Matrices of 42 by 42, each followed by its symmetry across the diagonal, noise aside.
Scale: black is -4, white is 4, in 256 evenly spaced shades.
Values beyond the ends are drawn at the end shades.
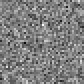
antisymmetric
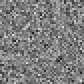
symmetric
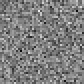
neither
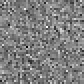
antisymmetric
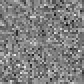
antisymmetric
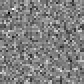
antisymmetric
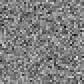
neither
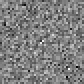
symmetric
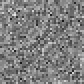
symmetric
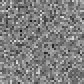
symmetric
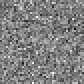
neither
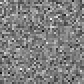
neither
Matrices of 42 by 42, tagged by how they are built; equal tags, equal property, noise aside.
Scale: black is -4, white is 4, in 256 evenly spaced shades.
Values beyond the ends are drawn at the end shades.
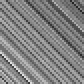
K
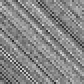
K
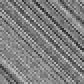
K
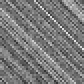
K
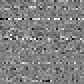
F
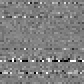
F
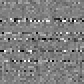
F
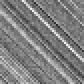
K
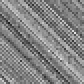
K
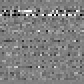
F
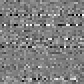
F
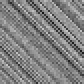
K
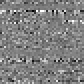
F
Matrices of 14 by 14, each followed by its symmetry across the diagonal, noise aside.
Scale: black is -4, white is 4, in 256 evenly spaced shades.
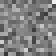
neither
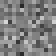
antisymmetric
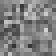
antisymmetric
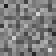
symmetric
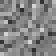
symmetric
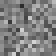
neither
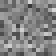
neither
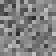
symmetric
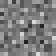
symmetric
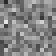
neither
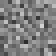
antisymmetric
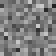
neither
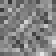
symmetric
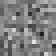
antisymmetric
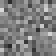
antisymmetric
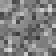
symmetric
